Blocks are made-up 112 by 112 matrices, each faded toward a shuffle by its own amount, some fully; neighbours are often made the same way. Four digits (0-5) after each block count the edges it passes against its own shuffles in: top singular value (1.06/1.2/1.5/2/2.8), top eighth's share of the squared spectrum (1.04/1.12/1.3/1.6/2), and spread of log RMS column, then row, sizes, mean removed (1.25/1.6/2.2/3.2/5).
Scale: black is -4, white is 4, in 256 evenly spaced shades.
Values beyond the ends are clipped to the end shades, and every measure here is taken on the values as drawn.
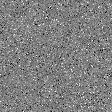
0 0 0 0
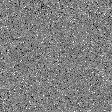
0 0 0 0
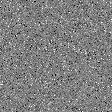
0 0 0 0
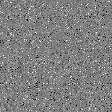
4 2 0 2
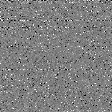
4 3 1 2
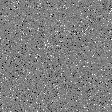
0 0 0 0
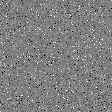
2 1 0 0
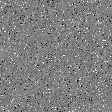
0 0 0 0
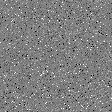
2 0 0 0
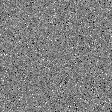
0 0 0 0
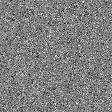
0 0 0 0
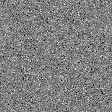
0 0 0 0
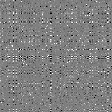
5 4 3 3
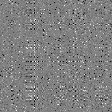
5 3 2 2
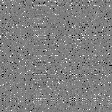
4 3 2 2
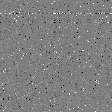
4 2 0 1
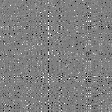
5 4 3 2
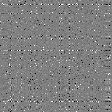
5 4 2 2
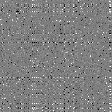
5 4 2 2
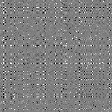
5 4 3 3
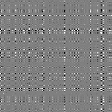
5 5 4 4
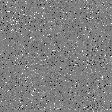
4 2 1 1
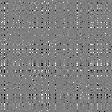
5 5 3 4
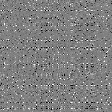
5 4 2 3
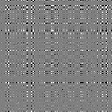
5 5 4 4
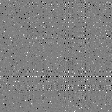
5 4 2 2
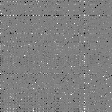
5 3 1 2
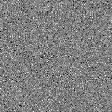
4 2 0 1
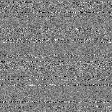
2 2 0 4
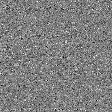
0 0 0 2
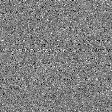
1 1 0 3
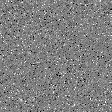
2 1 0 0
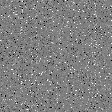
3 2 1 0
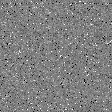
3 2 0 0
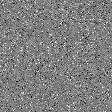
3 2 0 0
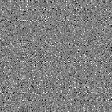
4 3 2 2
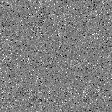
3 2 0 1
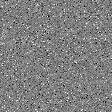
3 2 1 0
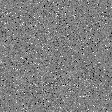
2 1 0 0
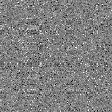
4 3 1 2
